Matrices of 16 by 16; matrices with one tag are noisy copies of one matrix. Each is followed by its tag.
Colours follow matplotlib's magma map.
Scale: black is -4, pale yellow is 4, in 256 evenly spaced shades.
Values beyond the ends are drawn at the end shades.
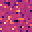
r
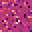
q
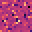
q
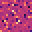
q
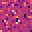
q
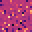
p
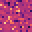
r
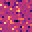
r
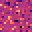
r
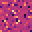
q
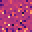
p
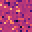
r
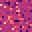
r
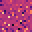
p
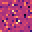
q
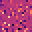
p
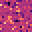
r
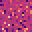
p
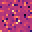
q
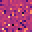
p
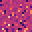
p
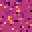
r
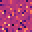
p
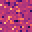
r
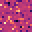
r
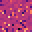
p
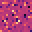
q
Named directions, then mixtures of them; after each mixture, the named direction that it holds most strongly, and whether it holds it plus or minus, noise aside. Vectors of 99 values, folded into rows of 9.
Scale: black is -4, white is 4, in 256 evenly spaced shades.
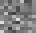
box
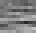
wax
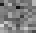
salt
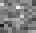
salt, minus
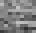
wax, minus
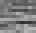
wax, plus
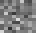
box, plus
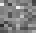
salt, minus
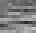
wax, plus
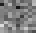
salt, plus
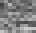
wax, plus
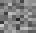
box, minus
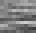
wax, minus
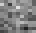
salt, minus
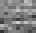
wax, minus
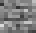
salt, plus
